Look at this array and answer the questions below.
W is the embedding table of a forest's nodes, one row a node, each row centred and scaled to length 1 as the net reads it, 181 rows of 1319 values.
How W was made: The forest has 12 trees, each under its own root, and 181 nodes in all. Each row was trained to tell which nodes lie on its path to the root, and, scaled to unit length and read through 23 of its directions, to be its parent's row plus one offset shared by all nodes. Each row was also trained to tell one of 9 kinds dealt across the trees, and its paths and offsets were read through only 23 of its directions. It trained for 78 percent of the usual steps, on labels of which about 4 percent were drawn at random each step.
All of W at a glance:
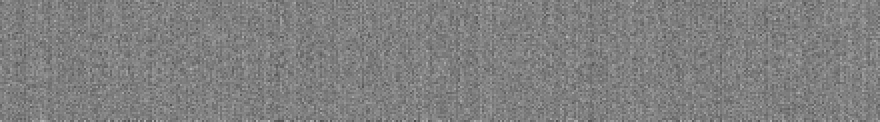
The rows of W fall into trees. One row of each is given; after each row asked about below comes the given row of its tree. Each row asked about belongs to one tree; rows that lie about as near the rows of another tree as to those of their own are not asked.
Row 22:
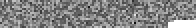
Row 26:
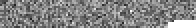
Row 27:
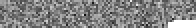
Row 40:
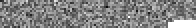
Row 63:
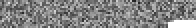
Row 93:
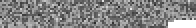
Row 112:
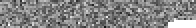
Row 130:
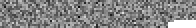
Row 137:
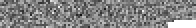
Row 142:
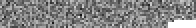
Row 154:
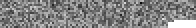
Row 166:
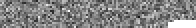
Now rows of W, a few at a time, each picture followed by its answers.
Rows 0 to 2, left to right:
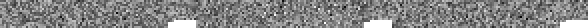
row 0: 154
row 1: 137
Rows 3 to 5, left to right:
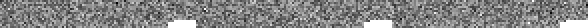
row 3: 40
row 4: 40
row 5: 137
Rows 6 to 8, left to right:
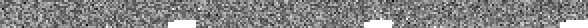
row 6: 166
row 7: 137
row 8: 137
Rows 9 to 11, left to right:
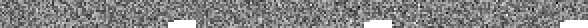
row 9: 154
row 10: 63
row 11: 40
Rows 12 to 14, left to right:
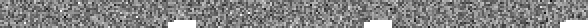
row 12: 137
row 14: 142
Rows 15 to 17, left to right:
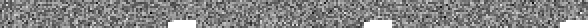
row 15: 40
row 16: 26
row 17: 137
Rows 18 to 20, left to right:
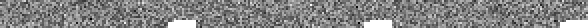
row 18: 26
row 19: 63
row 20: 26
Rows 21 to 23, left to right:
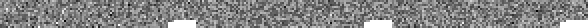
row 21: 137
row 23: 27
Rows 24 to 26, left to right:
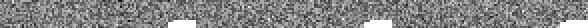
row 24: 26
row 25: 166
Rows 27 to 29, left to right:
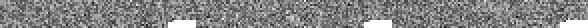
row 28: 137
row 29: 166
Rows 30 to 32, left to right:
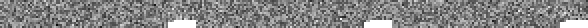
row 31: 130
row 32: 154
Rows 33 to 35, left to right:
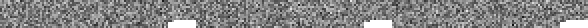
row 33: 154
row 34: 93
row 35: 26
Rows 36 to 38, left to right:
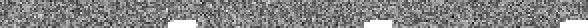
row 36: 112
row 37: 27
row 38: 154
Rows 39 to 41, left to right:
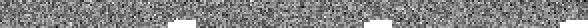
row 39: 166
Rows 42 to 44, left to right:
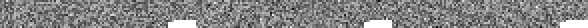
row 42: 40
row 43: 26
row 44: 63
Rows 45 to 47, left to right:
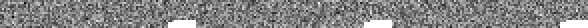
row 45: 26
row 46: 166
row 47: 130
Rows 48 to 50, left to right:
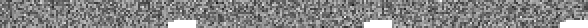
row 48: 63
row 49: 137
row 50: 22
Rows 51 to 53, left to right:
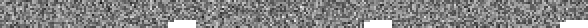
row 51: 142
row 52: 93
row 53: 63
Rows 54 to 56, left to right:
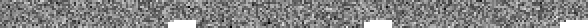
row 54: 63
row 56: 93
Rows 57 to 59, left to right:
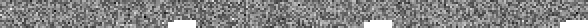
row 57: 27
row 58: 93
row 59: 154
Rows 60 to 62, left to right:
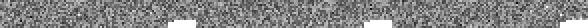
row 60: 27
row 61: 130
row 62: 27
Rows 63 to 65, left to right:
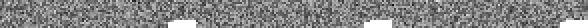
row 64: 166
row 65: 22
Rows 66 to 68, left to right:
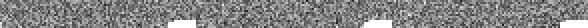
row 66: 27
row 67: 112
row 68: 63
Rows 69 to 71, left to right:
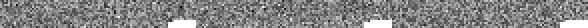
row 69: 40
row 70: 137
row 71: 63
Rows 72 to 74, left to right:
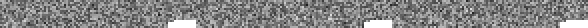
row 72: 166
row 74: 137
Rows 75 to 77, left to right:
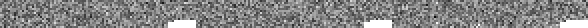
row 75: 93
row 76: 63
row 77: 166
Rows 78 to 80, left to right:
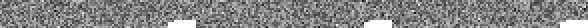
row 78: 27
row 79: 26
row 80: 63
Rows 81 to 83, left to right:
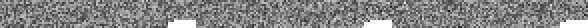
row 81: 142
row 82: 166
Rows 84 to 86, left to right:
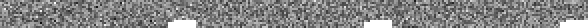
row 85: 93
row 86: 142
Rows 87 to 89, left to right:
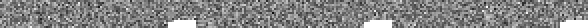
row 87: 63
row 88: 112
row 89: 93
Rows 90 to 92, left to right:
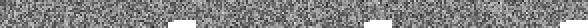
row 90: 26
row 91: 142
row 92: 130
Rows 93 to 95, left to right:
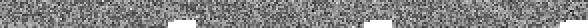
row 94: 142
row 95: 27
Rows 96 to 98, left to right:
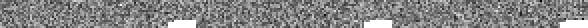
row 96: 27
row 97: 93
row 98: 137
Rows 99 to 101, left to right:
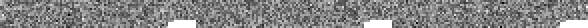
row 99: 27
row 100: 63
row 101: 112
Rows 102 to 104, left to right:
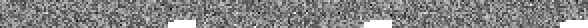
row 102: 166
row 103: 112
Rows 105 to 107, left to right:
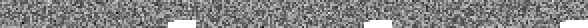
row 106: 63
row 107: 22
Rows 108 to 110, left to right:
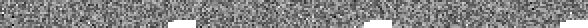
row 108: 26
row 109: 166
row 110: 166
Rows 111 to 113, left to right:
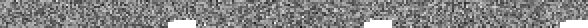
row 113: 27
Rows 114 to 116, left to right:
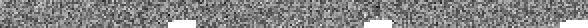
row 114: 154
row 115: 40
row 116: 166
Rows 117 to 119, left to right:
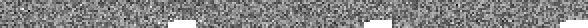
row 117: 93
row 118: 26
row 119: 166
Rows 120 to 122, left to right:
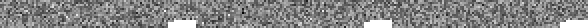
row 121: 137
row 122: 166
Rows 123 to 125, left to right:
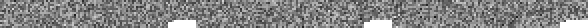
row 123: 26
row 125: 166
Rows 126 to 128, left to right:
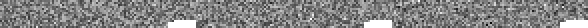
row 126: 40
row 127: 63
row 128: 40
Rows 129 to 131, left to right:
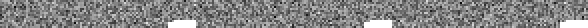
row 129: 63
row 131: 93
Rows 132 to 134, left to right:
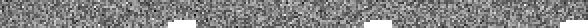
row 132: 93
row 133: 40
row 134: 27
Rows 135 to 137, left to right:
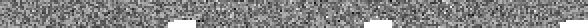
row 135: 112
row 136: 40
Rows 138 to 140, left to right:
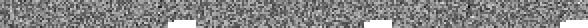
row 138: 142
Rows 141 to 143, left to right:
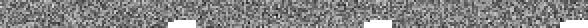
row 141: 26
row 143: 40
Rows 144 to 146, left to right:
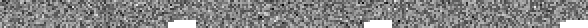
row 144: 26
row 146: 63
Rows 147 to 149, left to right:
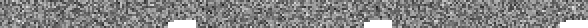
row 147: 112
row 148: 40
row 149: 142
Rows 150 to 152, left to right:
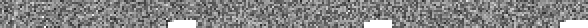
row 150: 40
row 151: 93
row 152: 40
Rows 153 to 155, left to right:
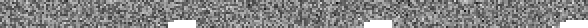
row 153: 63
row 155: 27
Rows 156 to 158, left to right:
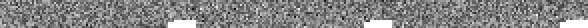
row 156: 27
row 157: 137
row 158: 137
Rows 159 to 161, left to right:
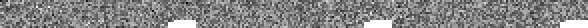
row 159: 26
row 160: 26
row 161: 154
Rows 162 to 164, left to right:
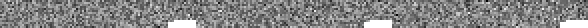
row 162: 93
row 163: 22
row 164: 137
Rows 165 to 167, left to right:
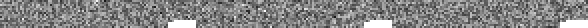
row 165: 40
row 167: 142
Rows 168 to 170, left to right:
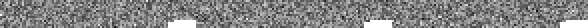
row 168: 93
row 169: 137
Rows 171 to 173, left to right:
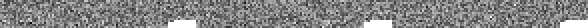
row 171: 166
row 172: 27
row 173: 26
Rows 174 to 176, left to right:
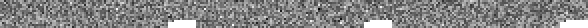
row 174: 93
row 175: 40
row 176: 27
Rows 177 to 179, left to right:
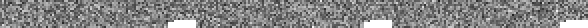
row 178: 93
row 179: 93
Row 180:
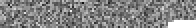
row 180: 27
